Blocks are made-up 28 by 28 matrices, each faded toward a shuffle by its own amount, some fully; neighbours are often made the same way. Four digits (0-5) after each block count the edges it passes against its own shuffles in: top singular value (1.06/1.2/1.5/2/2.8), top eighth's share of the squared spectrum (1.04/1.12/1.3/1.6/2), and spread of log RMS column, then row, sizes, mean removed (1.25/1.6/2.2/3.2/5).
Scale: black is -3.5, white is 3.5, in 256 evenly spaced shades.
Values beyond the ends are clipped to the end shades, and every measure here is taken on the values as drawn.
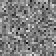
0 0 0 0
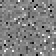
0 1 0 0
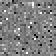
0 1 0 1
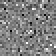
0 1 0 0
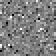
1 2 0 0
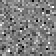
0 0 0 0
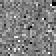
1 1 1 0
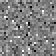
1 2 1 0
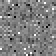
1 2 0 0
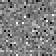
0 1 0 0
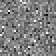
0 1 0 0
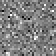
1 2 0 1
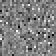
1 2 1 0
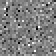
1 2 0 0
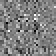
2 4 2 1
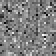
0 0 0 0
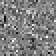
2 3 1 0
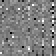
3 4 2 0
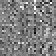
2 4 2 1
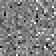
1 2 1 0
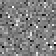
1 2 0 0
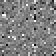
2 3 1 1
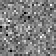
1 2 0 0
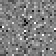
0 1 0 0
